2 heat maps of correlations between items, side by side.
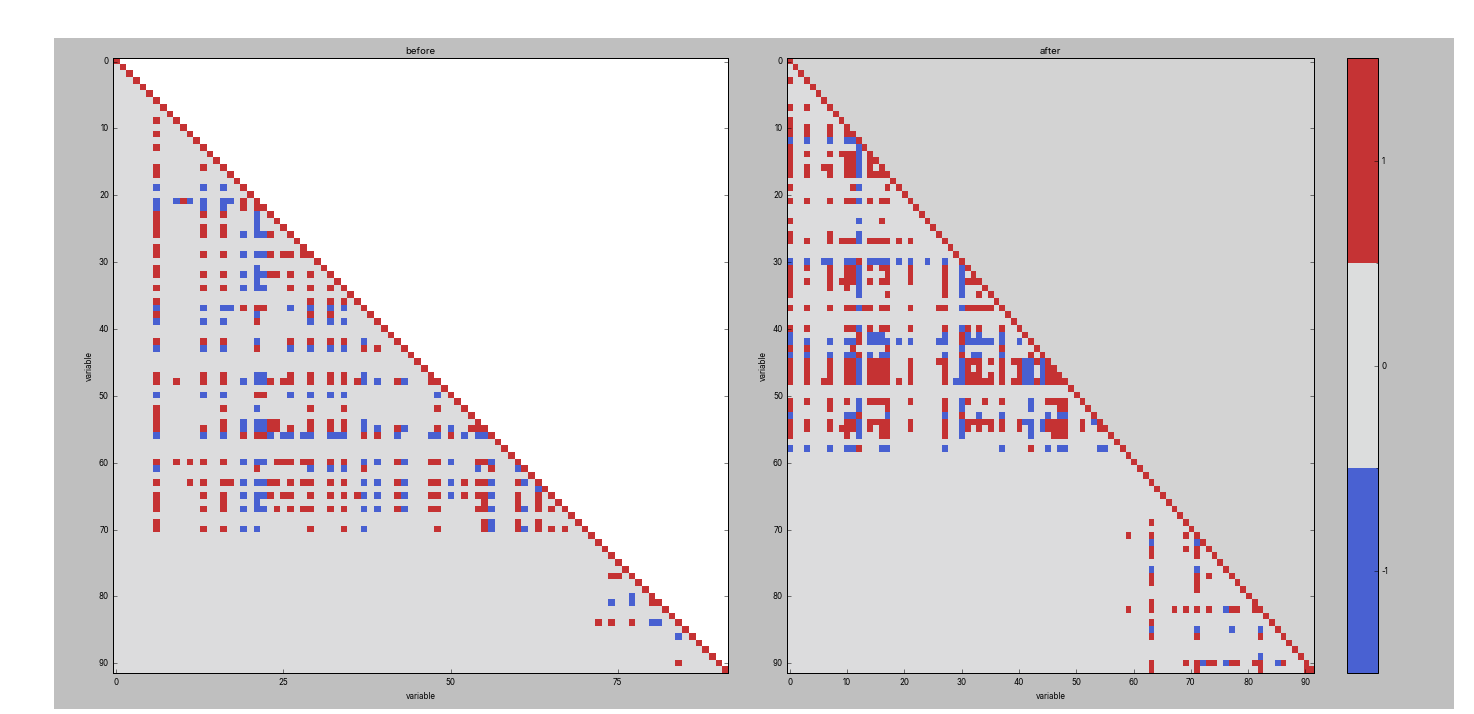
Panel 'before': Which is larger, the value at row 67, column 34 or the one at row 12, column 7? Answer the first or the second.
the first
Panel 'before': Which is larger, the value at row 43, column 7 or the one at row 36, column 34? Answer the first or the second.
the second
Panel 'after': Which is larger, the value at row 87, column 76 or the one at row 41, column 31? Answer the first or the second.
the first
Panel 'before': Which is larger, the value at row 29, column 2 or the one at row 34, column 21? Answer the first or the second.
the first
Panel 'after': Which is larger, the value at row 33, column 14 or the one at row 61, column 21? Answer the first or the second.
the first
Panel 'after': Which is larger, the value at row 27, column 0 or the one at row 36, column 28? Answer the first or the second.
the first
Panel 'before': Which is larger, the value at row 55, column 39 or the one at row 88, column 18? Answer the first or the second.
the second
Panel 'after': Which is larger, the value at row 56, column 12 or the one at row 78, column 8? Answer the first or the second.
the second
